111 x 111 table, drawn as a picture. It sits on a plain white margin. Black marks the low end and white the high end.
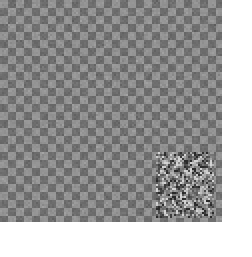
No overall slope runs across the table. A checkerboard runs through the table. Neither half mirrors the other. In the bottom right lies a patch that is rougher than the rest.
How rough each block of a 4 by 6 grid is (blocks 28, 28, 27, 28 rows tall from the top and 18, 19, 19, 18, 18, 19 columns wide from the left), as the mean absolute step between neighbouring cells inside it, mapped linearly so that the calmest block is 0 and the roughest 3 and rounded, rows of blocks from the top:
0 0 0 0 0 0
0 0 0 0 0 0
0 0 0 0 1 1
0 0 0 0 3 3
